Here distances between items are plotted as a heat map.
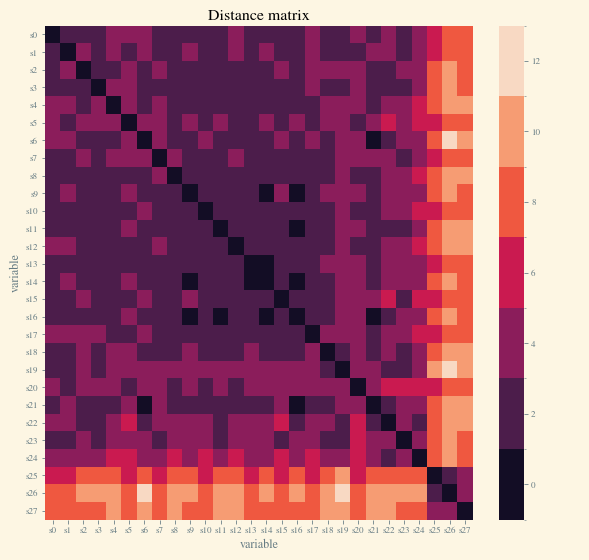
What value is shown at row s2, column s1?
4
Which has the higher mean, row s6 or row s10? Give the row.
s6
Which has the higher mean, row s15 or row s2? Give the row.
s2
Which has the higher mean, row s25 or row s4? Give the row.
s25
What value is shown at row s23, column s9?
4
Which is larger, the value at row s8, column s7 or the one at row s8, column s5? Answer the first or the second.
the first
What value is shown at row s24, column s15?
6
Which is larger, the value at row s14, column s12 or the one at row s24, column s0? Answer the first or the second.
the second
